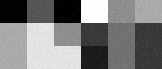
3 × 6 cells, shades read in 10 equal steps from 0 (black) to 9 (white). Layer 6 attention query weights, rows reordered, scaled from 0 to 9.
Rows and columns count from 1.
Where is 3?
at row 1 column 2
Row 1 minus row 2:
-6 -5 -5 7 1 4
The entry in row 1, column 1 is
0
